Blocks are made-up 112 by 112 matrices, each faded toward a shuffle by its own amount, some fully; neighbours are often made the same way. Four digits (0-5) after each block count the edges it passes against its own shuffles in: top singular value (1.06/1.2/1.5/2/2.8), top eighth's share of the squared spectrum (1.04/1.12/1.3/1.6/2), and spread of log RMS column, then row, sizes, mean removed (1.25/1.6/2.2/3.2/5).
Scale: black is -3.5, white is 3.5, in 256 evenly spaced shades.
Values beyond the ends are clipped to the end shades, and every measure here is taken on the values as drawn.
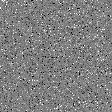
1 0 1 0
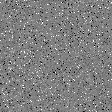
0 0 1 0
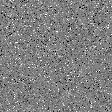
0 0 0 0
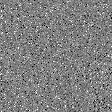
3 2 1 0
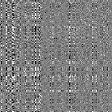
5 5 4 3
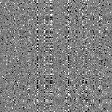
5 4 3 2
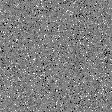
2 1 0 0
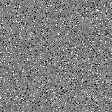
3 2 1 0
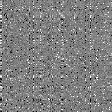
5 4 3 2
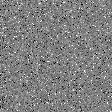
2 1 0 0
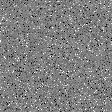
0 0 0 0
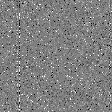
4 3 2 0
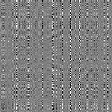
5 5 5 3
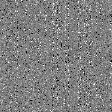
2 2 3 0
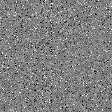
1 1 1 0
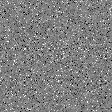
3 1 0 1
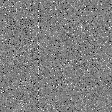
2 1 1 1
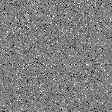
1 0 1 1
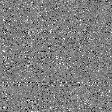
2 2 2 3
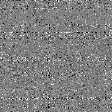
2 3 3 3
